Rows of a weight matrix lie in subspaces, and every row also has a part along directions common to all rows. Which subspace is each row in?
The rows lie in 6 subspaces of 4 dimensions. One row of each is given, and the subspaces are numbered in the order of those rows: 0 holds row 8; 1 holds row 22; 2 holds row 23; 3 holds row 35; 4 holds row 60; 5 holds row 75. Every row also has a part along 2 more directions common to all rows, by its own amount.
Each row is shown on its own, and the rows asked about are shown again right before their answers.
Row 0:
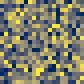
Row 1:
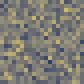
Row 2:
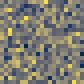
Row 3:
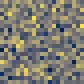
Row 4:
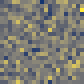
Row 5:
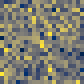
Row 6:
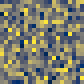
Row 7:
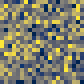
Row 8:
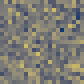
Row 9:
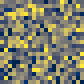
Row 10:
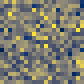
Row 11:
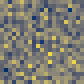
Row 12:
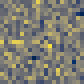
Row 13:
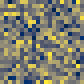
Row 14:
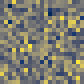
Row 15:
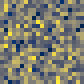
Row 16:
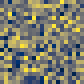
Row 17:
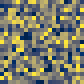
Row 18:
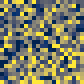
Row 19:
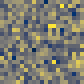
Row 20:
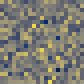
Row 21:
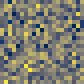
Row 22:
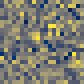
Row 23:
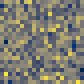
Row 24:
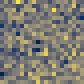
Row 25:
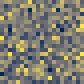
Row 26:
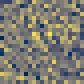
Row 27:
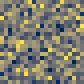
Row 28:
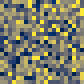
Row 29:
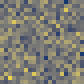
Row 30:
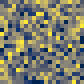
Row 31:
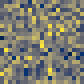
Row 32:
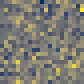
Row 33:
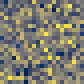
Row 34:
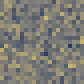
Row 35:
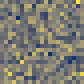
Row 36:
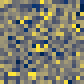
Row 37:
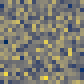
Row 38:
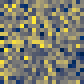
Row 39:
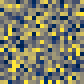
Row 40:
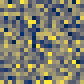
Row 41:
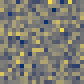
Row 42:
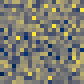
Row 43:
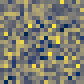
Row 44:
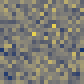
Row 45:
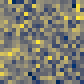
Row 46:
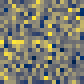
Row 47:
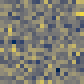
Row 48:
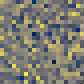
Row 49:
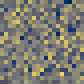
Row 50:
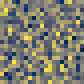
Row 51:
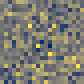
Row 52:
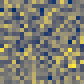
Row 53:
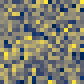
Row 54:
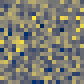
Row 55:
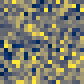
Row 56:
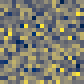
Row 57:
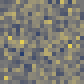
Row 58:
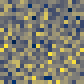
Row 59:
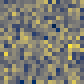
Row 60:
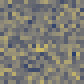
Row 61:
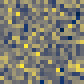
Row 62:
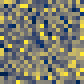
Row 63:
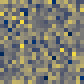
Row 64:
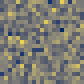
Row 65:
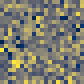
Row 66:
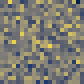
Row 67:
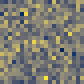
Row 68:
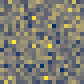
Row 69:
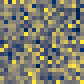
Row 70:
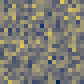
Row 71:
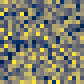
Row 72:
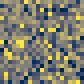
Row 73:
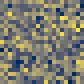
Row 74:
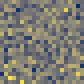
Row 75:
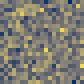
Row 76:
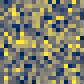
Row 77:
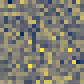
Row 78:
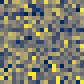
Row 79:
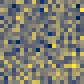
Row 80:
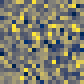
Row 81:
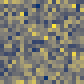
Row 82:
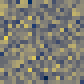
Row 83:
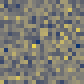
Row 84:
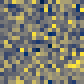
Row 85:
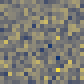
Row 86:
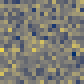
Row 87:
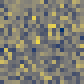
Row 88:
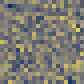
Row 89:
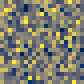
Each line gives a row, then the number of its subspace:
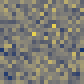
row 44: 5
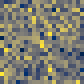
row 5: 1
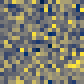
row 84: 4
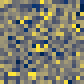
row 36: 4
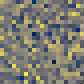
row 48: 1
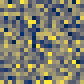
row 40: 3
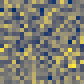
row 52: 0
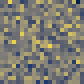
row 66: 3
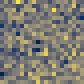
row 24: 0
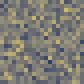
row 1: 5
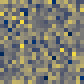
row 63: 2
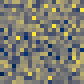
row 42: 3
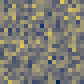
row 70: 2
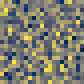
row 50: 5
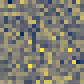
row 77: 3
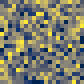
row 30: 5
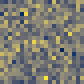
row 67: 2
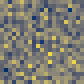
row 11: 3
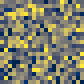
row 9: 5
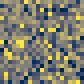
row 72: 2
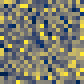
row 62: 1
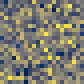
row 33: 1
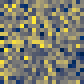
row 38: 1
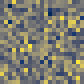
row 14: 4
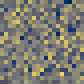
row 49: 5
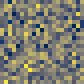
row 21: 4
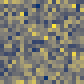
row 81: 2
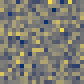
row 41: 0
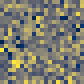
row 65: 4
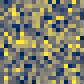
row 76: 0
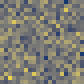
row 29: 5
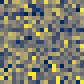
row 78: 5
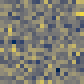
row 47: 3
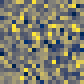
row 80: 1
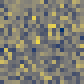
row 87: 1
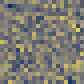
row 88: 4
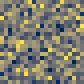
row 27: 1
